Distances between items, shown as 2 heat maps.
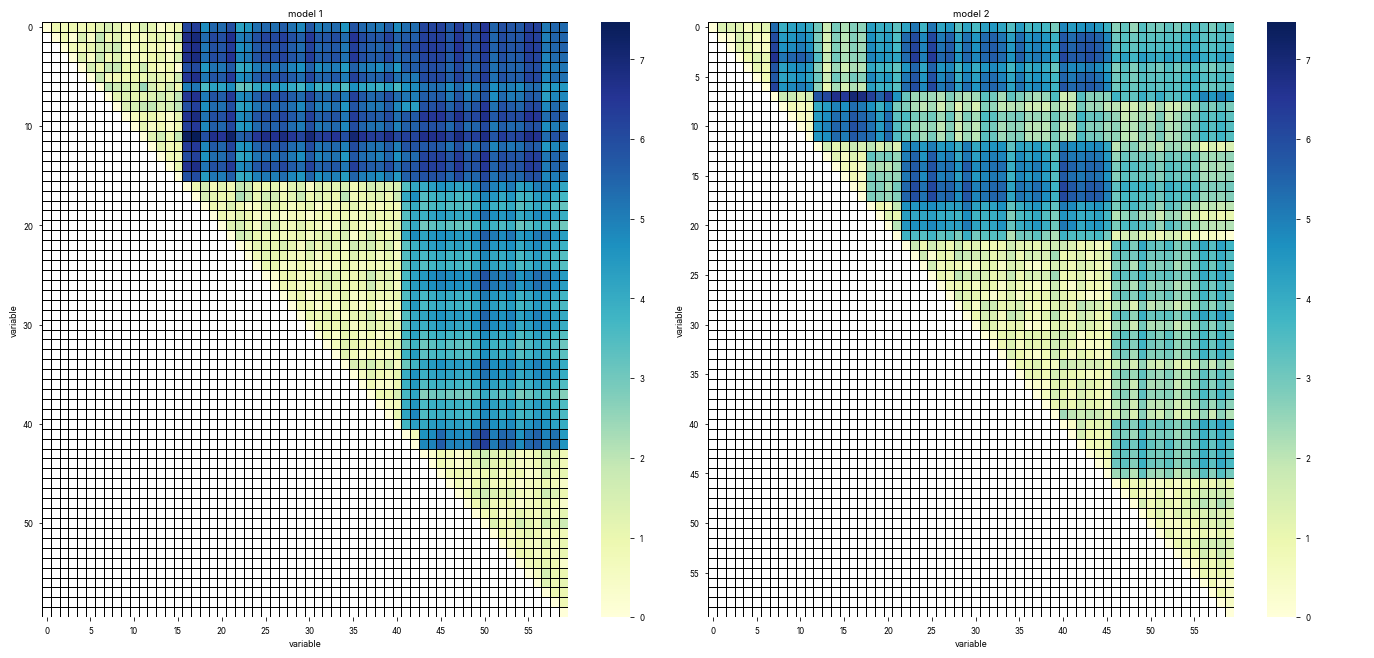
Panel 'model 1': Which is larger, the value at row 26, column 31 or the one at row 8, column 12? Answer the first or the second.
the second
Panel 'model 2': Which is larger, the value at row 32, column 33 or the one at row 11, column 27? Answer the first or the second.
the second
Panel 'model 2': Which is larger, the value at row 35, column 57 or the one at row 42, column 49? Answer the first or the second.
the second
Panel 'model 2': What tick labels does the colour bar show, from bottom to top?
0, 1, 2, 3, 4, 5, 6, 7
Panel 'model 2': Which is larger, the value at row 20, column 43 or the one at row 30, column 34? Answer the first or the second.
the first
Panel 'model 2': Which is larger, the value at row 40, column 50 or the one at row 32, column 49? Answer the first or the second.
the second
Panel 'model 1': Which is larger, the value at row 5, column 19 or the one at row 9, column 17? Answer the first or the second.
the second
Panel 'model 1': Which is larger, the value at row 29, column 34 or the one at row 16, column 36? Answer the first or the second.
the second
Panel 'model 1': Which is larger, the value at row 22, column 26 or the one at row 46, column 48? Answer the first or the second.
the first
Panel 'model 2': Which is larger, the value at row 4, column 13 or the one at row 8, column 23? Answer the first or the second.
the second
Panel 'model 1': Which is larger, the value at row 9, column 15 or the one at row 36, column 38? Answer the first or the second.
the first
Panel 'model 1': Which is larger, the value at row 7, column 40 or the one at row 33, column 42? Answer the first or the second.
the first
